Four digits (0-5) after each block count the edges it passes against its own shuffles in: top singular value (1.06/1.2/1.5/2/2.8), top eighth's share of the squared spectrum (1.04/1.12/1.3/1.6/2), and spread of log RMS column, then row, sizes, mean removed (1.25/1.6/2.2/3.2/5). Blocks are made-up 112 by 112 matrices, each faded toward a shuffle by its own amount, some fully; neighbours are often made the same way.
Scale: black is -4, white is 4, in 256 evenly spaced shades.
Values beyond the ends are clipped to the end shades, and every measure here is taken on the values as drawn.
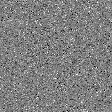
2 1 0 0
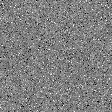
1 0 0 0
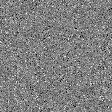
3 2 1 0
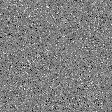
0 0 0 0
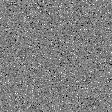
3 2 0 0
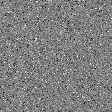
2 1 0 0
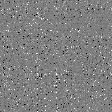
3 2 1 1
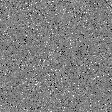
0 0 0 0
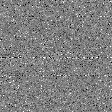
2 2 0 2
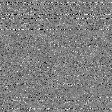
2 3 0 3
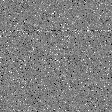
2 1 0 1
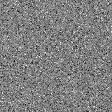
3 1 1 0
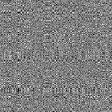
5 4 3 3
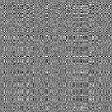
5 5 4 4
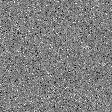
2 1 0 0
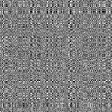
5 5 4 4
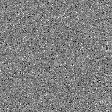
3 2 1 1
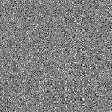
4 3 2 1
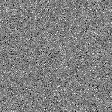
3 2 1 1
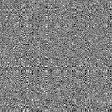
5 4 3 3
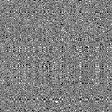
5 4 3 3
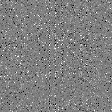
4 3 2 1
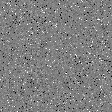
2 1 0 0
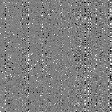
5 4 3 2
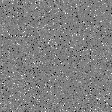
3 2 1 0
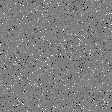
0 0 0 0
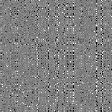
5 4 3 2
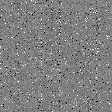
3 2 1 0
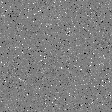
0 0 0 0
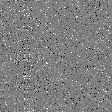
3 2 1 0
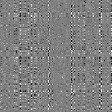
5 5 4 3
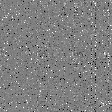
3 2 1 0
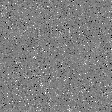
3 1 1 0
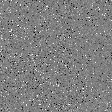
2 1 0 0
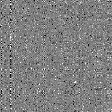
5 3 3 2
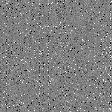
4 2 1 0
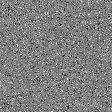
1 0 0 0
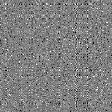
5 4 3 2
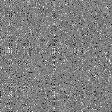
4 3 2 1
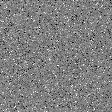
2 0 0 0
